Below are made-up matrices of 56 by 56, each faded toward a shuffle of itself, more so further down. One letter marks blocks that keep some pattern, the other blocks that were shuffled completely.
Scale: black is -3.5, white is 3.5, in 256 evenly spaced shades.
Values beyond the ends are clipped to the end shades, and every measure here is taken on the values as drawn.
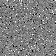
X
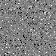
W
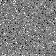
W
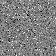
W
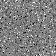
W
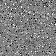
W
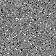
X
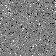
W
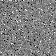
W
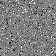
X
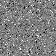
X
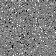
W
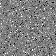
X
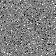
W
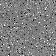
X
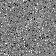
X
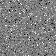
X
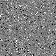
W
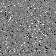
W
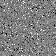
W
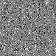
W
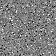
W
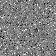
X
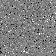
X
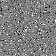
X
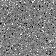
X
